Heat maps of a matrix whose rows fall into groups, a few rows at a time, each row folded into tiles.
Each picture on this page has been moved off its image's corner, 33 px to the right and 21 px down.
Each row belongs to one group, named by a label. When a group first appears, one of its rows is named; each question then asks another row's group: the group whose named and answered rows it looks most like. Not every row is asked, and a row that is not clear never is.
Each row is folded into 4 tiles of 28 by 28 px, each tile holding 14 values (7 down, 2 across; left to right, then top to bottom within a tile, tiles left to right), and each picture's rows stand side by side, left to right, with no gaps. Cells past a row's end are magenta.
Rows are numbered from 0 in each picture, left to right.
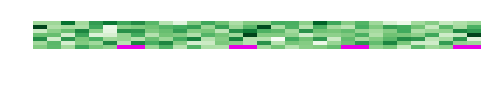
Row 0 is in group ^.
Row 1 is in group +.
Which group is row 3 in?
+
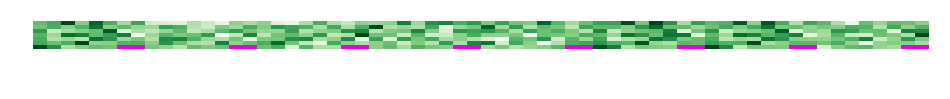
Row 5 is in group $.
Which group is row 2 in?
+
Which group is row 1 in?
+
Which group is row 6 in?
$
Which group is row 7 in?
+
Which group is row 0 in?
$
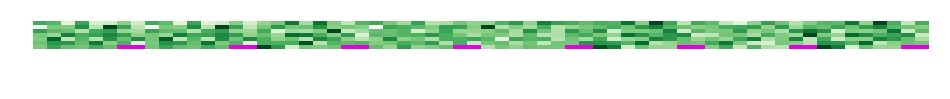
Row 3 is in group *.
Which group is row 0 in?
*
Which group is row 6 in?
+
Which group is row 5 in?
$
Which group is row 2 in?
$
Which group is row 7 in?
$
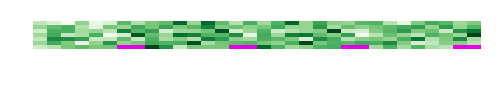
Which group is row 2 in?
$
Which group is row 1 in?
$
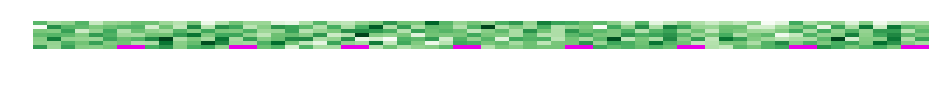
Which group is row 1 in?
*
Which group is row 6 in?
+
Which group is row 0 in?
*
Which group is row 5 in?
*
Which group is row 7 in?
*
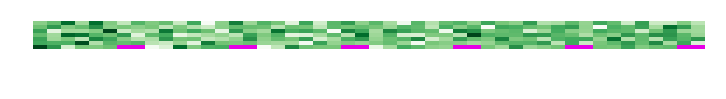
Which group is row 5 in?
*
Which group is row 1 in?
+
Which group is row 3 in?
+
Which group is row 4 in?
*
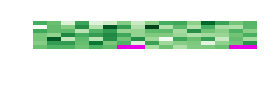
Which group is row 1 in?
^
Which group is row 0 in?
*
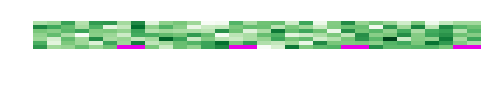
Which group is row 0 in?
^
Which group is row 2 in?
+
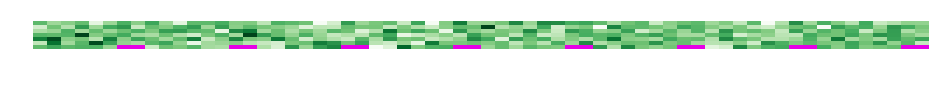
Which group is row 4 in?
^
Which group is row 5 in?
*
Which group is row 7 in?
*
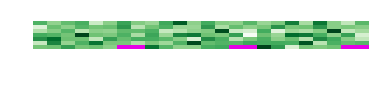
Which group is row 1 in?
$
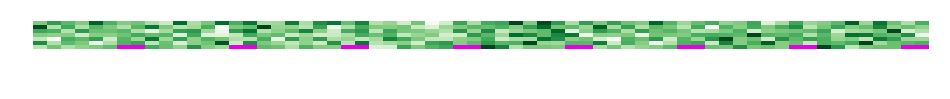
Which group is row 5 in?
^
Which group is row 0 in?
^
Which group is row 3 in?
+
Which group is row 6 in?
*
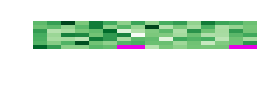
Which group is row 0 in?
$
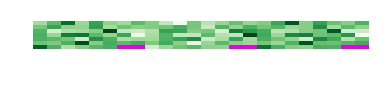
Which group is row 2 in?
$
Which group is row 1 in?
+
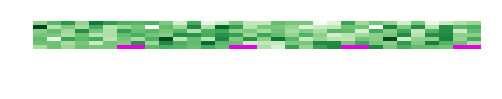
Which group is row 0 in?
^
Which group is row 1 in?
*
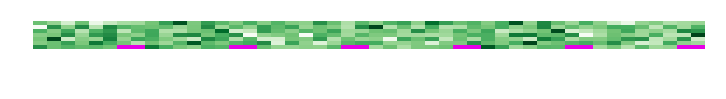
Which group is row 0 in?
*
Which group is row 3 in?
^
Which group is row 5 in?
+
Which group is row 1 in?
$
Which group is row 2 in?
^
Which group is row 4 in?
$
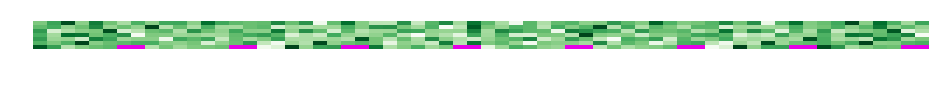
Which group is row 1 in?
^
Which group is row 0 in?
$
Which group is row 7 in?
$
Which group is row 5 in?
^
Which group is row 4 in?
+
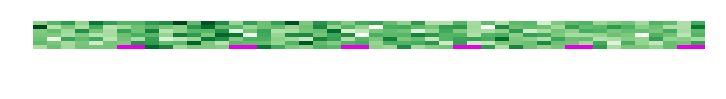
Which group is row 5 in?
^
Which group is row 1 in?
$
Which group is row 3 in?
*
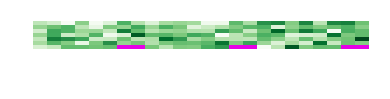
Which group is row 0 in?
+
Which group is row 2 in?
+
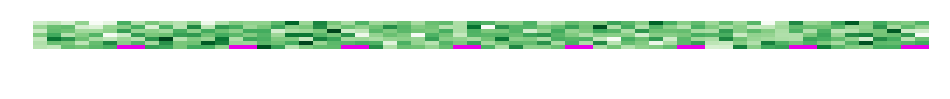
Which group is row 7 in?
$
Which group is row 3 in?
^
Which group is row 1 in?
*
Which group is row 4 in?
*
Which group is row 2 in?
$
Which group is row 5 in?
^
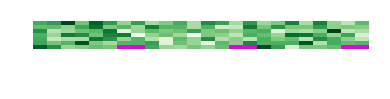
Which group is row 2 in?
$
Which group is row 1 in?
^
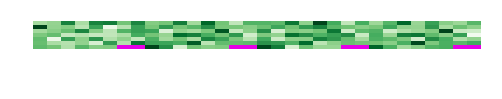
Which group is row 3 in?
$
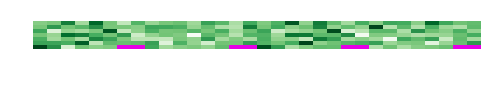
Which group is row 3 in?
^
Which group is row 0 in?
$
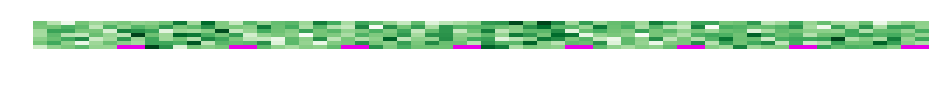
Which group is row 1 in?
$
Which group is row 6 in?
*
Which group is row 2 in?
^
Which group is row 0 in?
+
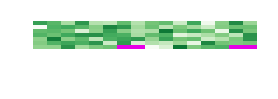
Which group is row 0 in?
*
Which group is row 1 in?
+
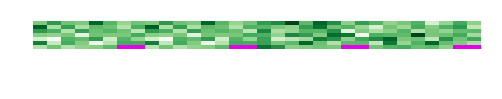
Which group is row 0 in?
^
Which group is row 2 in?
$
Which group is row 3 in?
*
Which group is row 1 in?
^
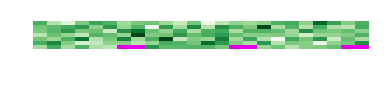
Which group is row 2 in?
^
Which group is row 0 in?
+
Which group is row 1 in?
*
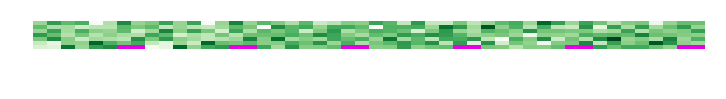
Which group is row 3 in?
*
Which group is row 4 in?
^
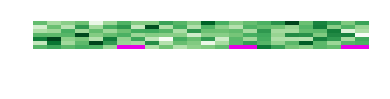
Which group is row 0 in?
*
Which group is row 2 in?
$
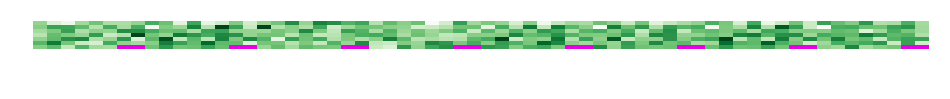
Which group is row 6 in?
*
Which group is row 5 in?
*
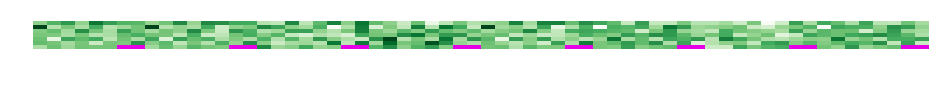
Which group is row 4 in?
^
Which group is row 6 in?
+
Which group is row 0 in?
^
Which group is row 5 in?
*
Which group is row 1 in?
^
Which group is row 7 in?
*
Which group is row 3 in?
*
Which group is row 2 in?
^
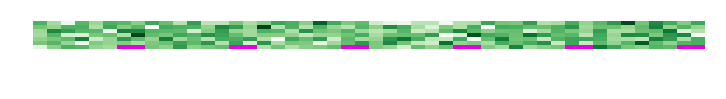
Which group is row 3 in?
+
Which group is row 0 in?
+
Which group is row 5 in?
$
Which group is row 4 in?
*
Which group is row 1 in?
*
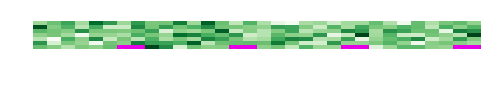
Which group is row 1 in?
$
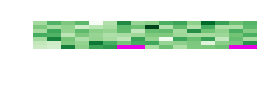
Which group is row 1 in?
^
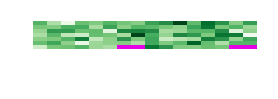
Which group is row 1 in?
$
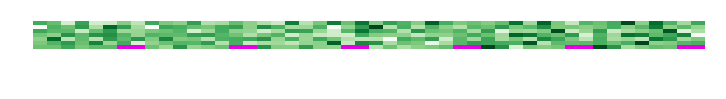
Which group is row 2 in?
^
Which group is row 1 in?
*
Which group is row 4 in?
$
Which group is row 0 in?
*
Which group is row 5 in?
$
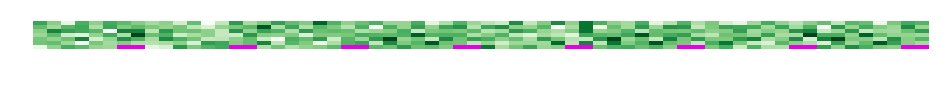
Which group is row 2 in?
^
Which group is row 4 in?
^
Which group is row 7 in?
*
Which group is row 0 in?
+
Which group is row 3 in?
*
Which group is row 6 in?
+
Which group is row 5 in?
*
